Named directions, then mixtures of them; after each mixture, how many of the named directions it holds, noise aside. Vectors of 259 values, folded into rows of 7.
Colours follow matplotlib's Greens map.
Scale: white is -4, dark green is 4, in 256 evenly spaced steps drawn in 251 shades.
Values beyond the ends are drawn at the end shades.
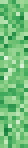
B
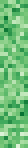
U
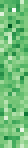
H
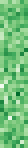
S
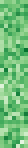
three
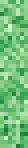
three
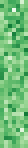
two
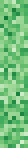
two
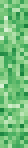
three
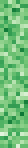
one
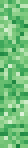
one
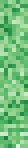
one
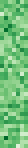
two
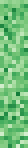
three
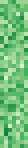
one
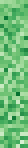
three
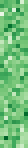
two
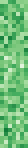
one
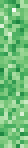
three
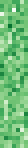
one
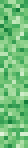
one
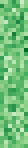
two
